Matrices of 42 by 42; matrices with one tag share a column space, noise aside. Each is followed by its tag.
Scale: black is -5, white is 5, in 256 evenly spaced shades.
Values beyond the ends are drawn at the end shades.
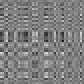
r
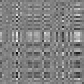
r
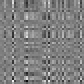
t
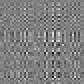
r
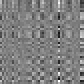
t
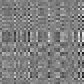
r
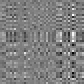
r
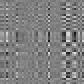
r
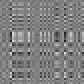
r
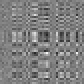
r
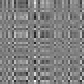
t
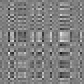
r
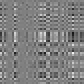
r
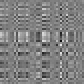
r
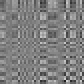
t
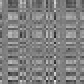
t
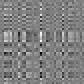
r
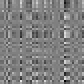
t
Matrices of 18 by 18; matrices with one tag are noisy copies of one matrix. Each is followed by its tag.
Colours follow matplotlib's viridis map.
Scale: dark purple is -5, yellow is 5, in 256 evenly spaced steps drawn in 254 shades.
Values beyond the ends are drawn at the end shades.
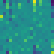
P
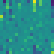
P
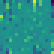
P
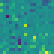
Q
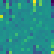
P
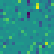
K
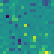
Q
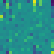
P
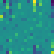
P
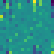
P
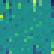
P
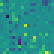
Q
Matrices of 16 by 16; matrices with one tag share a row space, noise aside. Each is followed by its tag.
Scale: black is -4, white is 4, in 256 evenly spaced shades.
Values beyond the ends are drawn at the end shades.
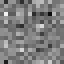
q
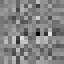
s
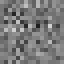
s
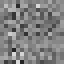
s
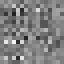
s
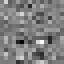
q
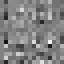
q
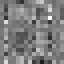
q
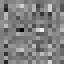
q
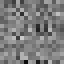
s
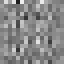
s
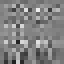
s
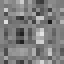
q
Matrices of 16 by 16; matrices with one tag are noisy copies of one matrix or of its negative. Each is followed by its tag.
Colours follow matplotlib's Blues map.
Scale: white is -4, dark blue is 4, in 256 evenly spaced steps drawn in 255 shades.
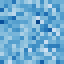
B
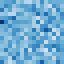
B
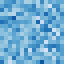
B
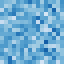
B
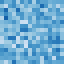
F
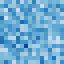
F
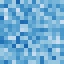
F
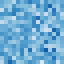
B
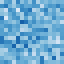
F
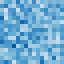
F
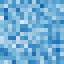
F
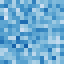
F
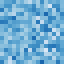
B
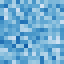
F
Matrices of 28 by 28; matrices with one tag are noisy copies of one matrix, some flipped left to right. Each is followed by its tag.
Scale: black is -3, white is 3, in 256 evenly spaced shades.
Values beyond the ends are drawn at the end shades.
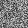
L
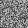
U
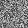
L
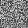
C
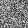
L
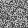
U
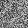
L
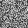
C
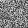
U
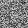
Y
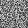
C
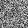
L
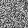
L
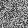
L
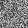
L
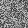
L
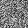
L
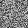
C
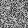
L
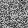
Y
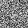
Y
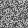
U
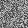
L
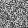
U
